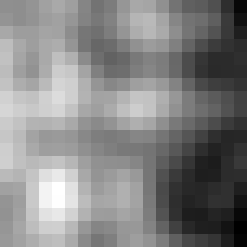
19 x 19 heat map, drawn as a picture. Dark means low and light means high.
Lone odd cells: none. Grain: blotchy. Slope: up to the left. Ninth with the lowest average: bottom right.
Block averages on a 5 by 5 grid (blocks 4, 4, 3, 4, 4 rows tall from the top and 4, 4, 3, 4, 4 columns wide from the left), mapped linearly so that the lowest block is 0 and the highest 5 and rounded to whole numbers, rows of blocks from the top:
43431
55331
54431
55420
55420
